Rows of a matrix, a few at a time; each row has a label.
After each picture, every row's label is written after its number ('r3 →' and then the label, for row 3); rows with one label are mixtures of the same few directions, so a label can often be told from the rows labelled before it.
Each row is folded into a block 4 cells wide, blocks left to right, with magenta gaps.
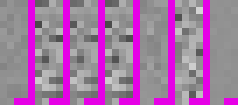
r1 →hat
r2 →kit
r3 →kit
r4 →kit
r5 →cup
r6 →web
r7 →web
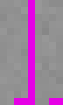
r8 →web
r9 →cup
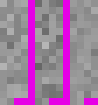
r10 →hat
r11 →hat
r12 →web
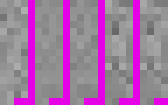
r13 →web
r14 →hat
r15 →hat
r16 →cup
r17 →cup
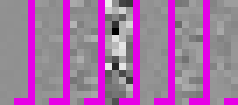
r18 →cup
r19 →kit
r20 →kit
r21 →cup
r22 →web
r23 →kit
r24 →cup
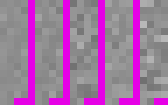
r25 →web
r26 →web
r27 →hat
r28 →hat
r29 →kit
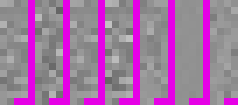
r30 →kit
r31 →web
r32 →kit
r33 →kit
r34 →cup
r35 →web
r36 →web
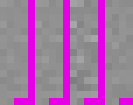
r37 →kit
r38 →kit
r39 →kit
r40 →hat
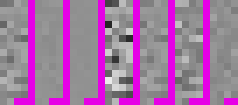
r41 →kit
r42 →cup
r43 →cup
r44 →kit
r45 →kit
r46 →kit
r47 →web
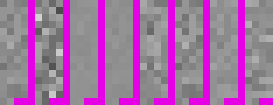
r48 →hat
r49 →web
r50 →cup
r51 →hat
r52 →cup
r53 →hat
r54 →hat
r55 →kit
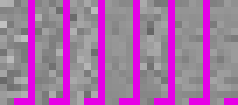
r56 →kit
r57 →web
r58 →web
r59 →cup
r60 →cup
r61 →kit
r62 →kit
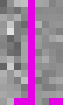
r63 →cup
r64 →kit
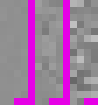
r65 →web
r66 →cup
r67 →kit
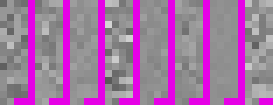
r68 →hat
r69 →cup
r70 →hat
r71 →kit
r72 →web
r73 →cup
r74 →hat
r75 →hat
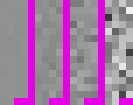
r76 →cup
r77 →web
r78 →kit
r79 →web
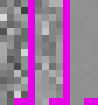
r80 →web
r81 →cup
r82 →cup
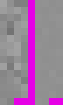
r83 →cup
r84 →web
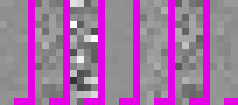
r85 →kit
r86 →hat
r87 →kit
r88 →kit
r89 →web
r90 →hat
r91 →cup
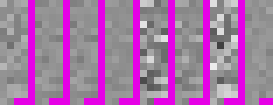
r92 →hat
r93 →kit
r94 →kit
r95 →kit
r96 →kit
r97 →kit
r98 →hat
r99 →web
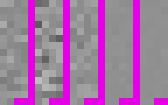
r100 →kit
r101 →kit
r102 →hat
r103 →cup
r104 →web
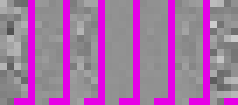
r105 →cup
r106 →kit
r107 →cup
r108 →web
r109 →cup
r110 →cup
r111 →kit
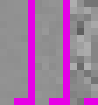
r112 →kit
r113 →cup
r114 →cup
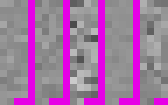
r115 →kit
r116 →hat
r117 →kit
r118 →kit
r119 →cup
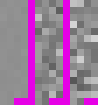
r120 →web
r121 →web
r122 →kit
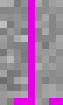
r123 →kit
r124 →hat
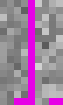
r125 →web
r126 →hat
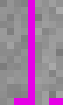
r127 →hat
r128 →web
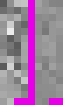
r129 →cup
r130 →cup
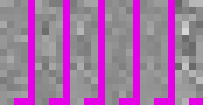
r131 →kit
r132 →cup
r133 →cup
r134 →web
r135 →cup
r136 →cup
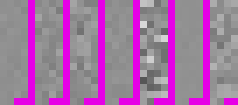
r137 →web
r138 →web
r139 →cup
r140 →hat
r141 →kit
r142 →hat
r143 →hat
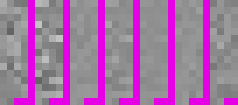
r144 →cup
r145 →kit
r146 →hat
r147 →kit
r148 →kit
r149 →web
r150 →hat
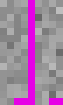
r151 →hat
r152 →web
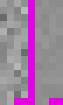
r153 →web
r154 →hat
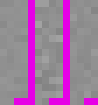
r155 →kit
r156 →kit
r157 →web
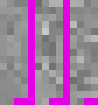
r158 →cup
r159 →cup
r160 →kit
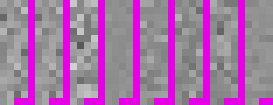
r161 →web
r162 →web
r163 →hat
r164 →web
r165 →kit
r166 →web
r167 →cup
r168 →kit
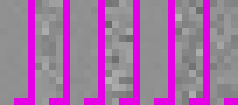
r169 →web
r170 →cup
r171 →web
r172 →kit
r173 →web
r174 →web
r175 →hat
